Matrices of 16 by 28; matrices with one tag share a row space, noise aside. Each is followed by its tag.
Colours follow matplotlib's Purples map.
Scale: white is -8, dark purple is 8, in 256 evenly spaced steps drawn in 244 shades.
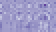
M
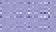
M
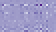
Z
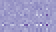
Z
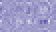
M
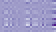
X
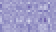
M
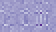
Z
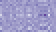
M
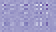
Z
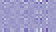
Z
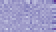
X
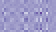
Z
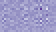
Z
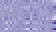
X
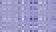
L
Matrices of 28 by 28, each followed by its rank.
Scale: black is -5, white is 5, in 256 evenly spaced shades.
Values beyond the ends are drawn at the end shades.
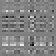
two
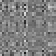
three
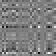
two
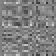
three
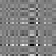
one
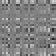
two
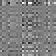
two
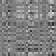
three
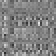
three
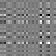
one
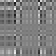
one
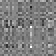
three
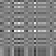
one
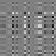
one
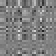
two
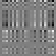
one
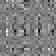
three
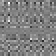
three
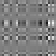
one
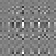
two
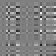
one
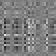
two
